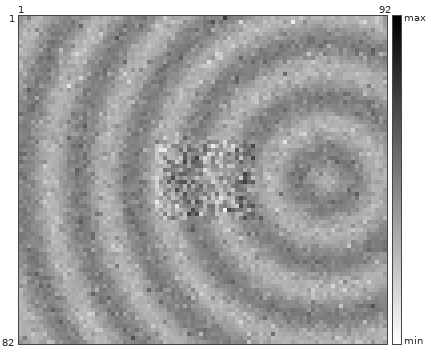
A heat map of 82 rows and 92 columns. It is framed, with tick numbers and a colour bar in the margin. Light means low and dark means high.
Concentric rings centre on the middle right. Values change most from cell to cell in the centre. Overall the values sit about 40% of the way up the scale. There is no seam. In the centre lies a patch that is rougher than the rest. There is no overall slope.
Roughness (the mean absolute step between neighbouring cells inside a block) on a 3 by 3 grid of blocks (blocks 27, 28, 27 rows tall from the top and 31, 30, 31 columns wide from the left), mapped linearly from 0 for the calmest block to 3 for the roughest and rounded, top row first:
000 | 030 | 000
